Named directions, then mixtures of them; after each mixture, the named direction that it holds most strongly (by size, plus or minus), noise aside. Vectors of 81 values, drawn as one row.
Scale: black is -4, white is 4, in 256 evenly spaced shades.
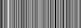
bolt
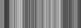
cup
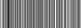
bolt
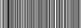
bolt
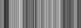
cup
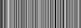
bolt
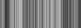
cup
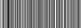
bolt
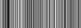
bolt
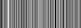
bolt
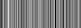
bolt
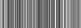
bolt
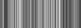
cup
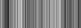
cup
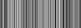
bolt
